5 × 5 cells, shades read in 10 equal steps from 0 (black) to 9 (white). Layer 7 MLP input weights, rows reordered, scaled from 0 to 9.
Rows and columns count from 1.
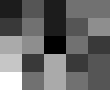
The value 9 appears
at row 5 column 1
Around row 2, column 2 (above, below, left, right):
3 5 2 1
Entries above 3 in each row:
2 2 3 2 4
